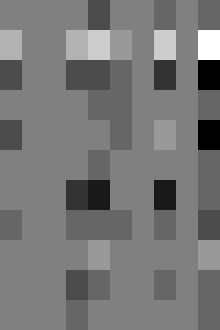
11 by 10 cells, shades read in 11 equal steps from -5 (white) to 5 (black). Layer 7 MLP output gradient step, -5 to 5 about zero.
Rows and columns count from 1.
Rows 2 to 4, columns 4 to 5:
-2 -3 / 2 2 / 0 1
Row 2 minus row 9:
-2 0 0 -2 -2 -1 0 -3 0 -4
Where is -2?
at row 2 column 1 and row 2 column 4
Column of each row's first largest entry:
5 2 10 5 10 5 5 10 1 4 4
